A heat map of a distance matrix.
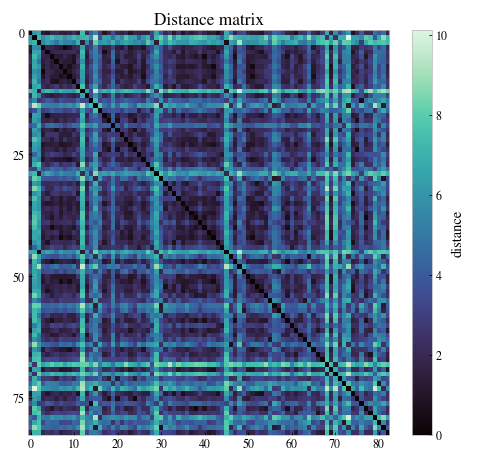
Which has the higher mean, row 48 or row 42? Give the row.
48
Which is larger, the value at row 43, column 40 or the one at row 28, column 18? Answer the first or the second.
the second
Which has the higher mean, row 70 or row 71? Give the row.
70
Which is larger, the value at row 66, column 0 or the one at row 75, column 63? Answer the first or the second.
the second
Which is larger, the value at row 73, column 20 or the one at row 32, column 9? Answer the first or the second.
the first
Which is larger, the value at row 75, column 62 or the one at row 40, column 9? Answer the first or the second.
the first
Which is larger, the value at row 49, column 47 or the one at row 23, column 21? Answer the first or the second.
the first
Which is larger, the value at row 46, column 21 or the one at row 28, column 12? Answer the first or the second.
the second
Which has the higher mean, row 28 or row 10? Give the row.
28
